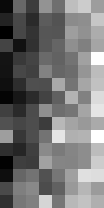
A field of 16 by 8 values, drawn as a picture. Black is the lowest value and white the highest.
The centre is the roughest part. No regular stripes run through it. The top middle is the calmest part. The field climbs toward the right. Fine speckle covers the field.
